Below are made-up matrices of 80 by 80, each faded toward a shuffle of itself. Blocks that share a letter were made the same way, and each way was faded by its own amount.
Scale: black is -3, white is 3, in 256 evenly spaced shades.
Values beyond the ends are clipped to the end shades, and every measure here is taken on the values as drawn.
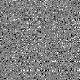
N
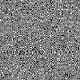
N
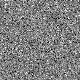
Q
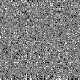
N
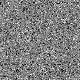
Q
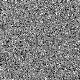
Q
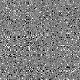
N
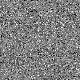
Q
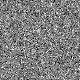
Q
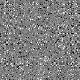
N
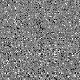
N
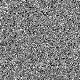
Q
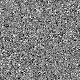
Q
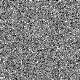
Q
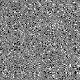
N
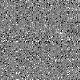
N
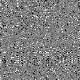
N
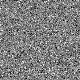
Q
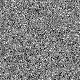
Q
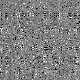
N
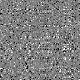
N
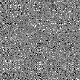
N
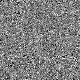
Q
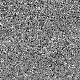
Q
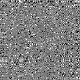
N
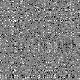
N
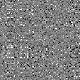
N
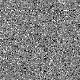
Q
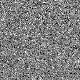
Q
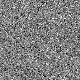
Q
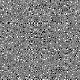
N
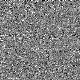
Q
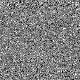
Q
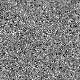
Q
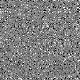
N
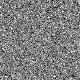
Q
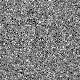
Q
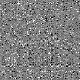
N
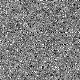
Q
